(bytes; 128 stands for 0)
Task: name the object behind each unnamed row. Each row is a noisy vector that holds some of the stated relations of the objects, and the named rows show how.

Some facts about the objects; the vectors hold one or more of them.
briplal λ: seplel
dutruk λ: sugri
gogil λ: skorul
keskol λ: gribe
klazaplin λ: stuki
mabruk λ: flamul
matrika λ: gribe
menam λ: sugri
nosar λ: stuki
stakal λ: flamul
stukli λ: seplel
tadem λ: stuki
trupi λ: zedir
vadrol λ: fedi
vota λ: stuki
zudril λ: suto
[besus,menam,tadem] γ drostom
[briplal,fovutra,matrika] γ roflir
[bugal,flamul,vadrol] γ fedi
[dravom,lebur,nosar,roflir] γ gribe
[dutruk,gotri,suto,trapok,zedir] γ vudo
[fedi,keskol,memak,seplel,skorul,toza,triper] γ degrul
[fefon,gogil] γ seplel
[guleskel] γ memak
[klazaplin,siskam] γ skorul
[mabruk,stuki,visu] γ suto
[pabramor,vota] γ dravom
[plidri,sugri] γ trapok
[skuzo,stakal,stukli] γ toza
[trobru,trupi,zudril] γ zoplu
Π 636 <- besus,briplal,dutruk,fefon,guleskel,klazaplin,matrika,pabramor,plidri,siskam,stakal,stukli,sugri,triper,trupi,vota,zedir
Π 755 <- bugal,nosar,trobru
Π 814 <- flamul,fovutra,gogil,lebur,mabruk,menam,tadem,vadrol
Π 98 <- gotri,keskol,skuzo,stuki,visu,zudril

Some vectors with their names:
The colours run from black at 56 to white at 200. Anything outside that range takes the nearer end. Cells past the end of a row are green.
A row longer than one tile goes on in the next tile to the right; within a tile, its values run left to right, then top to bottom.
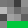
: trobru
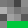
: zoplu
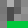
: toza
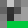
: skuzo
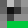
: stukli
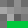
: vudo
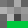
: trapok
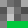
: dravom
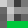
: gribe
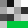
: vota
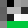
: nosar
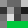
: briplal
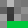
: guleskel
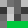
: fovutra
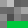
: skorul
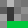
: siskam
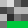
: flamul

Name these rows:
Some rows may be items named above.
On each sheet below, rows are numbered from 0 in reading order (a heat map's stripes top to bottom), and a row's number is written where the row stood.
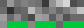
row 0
keskol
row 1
trobru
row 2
seplel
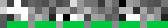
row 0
stuki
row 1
menam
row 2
klazaplin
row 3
trobru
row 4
nosar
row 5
menam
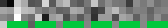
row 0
tadem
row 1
mabruk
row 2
fedi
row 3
skuzo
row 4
trobru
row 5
degrul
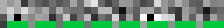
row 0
sugri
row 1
besus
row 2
dutruk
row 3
flamul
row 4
vadrol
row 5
klazaplin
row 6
bugal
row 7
gogil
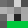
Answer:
visu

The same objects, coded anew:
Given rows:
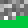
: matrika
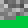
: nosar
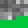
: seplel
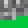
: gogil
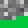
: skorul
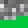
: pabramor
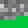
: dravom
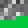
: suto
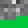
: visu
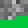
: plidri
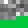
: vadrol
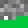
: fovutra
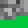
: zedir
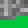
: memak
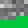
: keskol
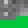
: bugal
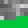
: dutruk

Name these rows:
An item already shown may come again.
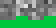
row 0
menam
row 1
flamul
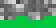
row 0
sugri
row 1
seplel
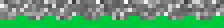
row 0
vota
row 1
tadem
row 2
suto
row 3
mabruk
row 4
stuki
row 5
fedi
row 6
gribe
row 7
klazaplin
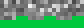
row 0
gogil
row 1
vota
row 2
gribe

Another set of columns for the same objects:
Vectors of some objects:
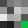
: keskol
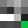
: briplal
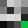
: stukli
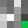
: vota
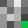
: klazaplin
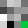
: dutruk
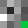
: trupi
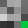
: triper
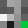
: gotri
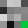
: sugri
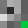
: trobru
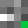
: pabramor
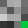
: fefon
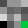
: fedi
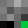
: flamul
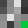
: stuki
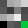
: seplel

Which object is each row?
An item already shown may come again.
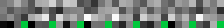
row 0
flamul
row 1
seplel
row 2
sugri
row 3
gribe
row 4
vadrol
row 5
bugal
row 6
skorul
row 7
suto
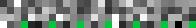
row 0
tadem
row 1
keskol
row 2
zedir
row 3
stuki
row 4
menam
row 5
gogil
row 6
mabruk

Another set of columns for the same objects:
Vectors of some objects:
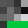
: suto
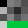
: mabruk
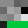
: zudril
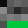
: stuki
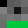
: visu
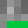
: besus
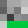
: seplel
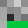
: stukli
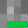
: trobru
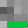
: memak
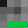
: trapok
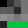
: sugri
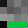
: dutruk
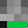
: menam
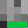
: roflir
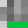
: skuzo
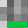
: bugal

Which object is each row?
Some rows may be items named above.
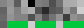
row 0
gribe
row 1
mabruk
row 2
seplel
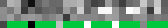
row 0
tadem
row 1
dutruk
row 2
seplel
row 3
fedi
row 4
vadrol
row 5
klazaplin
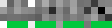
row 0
flamul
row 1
gogil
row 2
keskol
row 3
zedir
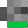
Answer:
skorul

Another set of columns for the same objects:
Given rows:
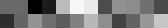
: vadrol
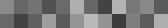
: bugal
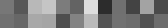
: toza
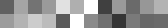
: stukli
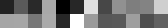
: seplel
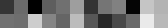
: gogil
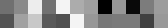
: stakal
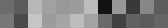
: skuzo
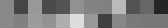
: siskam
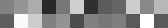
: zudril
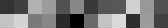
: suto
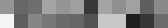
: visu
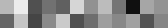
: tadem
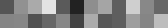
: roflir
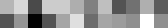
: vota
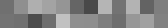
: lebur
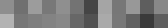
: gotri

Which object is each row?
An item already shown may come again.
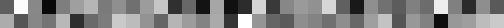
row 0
menam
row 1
seplel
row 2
skorul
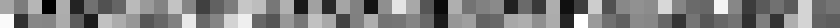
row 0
sugri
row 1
klazaplin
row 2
keskol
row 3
seplel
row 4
gribe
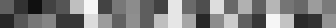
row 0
fedi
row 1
stuki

